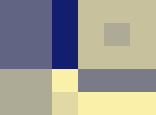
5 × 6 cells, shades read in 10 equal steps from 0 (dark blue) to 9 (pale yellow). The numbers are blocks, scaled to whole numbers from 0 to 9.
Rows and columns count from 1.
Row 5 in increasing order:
6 6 8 9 9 9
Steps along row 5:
same up up same same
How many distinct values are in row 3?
3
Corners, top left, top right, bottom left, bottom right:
3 7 6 9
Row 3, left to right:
3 3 0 7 7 7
